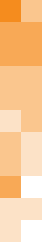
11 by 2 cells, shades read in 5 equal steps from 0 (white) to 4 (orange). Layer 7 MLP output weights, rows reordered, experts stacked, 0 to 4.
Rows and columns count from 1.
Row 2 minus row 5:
1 1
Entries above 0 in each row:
2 2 2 2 2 2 2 2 1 2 1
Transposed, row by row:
4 3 3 2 2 1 2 2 3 1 1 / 2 3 3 2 2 2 1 1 0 1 0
